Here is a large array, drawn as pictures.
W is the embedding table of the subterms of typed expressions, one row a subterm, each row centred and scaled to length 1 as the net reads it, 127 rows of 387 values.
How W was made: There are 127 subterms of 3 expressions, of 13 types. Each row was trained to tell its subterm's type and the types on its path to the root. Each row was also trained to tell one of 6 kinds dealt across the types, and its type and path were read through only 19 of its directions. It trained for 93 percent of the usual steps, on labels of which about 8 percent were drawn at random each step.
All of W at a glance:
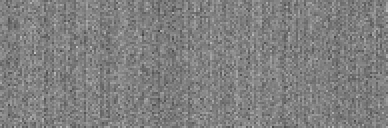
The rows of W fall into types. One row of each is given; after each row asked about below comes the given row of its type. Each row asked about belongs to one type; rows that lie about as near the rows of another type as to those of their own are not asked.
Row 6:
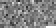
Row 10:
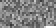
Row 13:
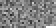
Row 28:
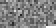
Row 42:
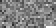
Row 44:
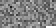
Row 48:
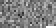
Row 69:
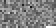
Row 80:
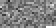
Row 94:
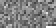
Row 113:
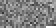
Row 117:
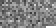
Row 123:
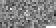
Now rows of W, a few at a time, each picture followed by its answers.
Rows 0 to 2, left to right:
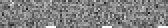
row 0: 6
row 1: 117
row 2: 10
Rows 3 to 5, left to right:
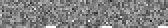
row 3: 28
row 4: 94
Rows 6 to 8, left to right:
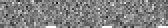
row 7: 113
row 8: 69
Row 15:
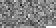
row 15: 28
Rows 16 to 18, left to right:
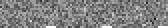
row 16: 6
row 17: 48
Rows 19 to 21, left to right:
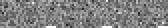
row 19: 113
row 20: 6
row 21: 69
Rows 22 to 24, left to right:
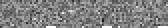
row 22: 44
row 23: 80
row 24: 117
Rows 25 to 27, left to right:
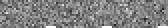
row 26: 28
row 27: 48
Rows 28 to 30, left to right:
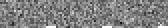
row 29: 44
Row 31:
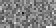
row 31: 10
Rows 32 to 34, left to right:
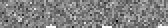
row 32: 42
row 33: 44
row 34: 123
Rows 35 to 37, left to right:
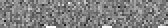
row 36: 94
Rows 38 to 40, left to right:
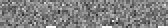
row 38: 80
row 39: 94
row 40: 80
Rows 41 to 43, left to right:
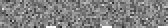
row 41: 42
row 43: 44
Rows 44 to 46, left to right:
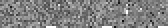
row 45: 113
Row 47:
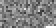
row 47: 94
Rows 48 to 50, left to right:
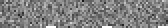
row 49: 48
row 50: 80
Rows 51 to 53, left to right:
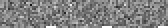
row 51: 80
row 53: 94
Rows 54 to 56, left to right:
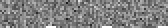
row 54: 69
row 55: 94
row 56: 10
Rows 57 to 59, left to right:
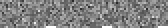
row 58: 80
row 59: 113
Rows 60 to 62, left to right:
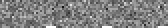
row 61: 13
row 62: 13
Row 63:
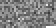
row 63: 117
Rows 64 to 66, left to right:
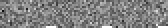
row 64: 117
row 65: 42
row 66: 113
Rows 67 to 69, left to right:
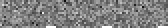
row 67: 80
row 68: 28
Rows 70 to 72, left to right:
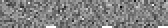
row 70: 42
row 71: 48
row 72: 48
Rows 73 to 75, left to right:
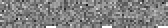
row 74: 80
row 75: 6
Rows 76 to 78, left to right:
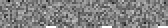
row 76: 6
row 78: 10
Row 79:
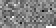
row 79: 80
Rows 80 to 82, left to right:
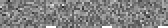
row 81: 6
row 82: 6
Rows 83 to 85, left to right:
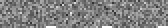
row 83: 94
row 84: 13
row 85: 6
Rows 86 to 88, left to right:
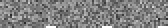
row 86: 69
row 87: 44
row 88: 69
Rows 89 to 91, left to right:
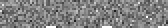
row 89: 44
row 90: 28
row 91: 13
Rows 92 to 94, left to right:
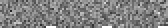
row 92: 48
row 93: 123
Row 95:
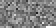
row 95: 113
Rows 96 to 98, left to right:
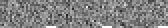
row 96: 113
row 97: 13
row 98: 10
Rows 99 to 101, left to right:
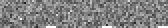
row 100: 117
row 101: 69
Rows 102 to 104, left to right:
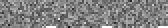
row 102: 94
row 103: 69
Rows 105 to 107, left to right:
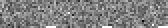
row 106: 10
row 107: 44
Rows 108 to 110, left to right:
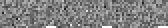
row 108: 94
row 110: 117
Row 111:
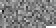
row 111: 6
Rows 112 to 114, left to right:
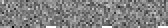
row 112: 113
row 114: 6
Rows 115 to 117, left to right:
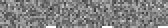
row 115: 44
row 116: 28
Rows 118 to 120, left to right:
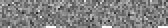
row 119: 10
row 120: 44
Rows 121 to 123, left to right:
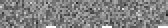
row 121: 10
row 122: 69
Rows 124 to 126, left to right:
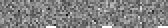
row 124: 94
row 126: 113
